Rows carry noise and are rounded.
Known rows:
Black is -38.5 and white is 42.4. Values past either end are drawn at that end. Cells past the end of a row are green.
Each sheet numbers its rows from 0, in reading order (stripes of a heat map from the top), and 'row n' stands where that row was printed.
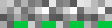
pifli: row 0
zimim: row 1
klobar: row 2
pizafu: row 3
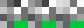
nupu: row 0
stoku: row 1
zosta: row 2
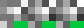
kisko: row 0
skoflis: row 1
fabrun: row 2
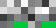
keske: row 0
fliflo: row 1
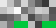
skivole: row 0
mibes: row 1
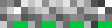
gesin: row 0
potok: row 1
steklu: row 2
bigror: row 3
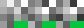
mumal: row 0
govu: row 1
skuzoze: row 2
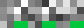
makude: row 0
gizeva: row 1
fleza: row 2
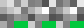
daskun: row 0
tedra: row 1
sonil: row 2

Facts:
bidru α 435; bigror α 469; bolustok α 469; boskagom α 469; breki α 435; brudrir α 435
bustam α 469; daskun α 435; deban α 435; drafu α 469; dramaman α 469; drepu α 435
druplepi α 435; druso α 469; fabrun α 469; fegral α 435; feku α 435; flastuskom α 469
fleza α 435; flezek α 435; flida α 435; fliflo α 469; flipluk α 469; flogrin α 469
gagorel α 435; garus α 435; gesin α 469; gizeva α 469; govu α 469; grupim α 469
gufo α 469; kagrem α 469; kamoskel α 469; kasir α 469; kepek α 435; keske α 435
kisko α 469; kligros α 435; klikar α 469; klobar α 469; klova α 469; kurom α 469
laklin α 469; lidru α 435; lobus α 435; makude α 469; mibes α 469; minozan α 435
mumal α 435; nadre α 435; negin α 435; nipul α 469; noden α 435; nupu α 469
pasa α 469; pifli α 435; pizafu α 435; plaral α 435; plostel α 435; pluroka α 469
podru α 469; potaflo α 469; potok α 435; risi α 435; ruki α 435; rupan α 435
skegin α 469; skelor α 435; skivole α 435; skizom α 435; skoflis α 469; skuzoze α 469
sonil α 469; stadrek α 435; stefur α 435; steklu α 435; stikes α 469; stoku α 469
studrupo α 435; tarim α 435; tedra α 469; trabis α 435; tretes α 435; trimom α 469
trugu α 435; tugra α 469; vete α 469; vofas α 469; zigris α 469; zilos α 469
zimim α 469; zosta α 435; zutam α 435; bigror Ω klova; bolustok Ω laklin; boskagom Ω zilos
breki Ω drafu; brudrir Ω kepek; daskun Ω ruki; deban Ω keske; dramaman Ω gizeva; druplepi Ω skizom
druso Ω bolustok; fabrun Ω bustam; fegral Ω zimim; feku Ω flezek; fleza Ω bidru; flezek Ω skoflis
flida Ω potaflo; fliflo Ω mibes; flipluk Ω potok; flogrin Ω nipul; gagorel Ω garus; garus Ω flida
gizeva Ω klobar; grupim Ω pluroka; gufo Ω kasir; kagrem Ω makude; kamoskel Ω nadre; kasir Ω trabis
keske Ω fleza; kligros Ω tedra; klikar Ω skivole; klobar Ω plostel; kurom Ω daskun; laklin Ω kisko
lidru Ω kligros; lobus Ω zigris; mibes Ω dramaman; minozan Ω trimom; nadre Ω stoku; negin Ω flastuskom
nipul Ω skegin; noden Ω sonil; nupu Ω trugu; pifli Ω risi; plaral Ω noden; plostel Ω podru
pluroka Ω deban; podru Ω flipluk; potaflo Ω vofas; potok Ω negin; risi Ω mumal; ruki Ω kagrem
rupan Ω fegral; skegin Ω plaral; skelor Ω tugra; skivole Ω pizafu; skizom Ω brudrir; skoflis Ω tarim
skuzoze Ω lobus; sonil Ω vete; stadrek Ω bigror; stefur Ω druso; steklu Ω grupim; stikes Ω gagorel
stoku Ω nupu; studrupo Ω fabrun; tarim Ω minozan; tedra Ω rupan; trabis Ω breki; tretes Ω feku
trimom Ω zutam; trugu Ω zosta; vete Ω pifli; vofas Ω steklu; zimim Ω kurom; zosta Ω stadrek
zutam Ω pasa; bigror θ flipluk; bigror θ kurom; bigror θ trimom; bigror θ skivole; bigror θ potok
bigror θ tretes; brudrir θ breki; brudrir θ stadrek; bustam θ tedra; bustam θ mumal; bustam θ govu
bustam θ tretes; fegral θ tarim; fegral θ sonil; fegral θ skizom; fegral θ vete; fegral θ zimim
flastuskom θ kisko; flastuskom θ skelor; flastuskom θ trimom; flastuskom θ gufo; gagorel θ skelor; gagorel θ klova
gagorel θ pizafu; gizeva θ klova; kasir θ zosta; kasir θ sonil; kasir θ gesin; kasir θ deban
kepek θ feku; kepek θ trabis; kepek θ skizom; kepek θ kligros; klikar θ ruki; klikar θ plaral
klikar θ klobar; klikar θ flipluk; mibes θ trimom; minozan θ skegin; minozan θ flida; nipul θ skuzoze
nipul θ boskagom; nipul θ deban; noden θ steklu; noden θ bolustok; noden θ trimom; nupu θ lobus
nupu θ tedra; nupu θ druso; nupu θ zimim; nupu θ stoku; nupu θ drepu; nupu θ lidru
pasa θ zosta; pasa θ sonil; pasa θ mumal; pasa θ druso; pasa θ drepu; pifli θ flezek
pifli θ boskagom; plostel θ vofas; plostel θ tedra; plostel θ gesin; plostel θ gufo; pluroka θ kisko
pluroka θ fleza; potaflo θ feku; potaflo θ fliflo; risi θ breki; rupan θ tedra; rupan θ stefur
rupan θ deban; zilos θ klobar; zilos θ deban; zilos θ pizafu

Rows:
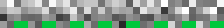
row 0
studrupo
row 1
negin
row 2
breki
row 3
rupan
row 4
noden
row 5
bidru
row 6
kagrem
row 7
tugra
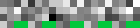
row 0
kasir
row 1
zilos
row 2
kligros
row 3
zigris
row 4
dramaman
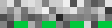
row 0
minozan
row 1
trugu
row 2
lidru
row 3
flastuskom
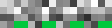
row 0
stadrek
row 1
potaflo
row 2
gufo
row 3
tretes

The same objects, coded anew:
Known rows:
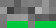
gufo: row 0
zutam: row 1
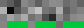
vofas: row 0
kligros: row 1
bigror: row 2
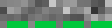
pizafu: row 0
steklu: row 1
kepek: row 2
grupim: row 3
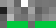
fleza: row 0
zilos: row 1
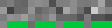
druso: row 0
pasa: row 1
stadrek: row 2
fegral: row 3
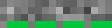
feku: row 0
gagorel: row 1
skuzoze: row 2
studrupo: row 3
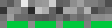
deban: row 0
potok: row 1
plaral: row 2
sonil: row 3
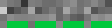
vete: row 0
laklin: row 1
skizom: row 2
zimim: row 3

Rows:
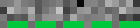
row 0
brudrir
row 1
klikar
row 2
mibes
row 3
flipluk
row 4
risi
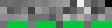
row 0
kamoskel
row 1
skelor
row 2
pluroka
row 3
dramaman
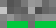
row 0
tedra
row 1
klova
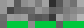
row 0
kisko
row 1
mumal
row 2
nipul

